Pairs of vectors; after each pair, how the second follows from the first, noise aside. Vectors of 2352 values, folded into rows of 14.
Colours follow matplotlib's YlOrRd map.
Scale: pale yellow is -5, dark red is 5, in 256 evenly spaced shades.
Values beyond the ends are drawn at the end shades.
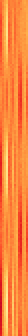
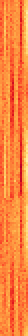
wrapped around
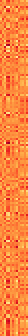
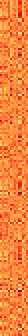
reversed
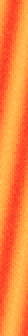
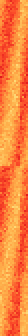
wrapped around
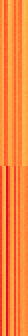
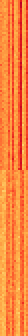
reversed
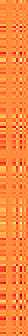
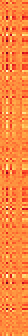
reversed
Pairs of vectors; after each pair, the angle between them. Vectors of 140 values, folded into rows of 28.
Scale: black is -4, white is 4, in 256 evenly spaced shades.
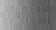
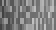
partly opposed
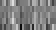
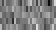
orthogonal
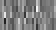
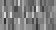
nearly parallel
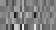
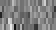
partly opposed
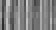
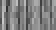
nearly opposite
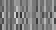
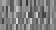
partly aligned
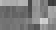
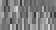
orthogonal
